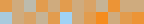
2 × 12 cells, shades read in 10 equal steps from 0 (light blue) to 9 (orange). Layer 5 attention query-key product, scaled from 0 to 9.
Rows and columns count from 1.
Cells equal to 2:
0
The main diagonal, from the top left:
7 5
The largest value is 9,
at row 2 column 9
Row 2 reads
1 5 6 4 7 0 5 7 9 5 7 8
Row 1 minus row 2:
6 0 -3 3 -2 7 0 -1 -5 3 -2 -3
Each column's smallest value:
1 5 3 4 5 0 5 6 4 5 5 5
